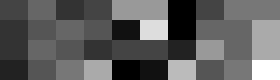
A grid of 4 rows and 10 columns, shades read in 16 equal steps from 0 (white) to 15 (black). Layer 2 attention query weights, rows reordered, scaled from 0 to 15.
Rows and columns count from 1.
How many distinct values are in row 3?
7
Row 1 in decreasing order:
15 12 11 11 11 9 8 8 6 6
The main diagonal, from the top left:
11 10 10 5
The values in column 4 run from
5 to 12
